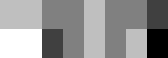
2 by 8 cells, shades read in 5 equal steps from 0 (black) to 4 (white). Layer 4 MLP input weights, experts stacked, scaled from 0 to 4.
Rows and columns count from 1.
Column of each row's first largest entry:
1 1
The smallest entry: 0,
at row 2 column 8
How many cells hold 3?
5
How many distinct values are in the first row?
3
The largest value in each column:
4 4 2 2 3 2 3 1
